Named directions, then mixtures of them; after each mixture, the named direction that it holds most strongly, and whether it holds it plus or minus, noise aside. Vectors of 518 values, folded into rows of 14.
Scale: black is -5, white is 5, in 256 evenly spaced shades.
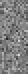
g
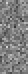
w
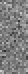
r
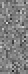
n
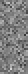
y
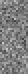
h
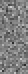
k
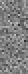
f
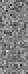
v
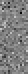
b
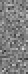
r, plus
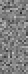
b, plus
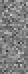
v, minus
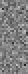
k, plus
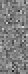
n, plus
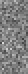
h, plus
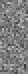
y, plus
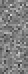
v, minus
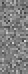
f, minus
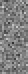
g, minus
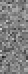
r, plus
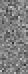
k, plus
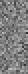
k, plus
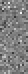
b, minus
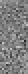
h, plus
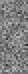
g, plus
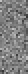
r, minus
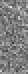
k, plus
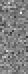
b, minus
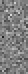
f, minus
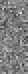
b, minus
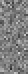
y, minus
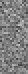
f, minus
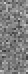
r, plus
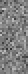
h, minus
